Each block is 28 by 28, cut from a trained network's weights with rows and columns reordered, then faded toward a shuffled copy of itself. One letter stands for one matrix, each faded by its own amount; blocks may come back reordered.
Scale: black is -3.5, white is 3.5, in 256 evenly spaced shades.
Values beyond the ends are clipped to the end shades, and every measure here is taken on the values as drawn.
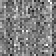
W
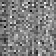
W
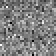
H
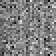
W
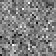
H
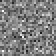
H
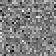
H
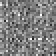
W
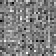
W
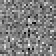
H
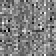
W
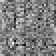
W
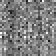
W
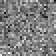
H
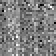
W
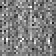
W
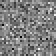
H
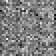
W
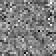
H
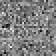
H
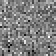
H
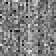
W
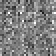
W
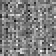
W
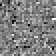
H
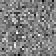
H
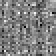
W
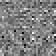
H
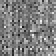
W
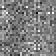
W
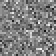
H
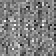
W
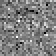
H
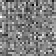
W
